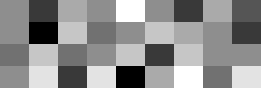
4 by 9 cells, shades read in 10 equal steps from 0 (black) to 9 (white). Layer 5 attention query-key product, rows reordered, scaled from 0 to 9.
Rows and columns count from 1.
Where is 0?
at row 2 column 2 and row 4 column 5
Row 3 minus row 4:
-1 -1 2 -3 7 -4 -2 1 -3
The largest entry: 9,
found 2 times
